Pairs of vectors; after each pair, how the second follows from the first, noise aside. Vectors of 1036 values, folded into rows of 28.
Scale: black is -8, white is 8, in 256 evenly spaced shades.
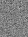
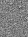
negated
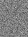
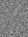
negated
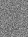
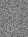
negated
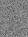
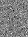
scaled up
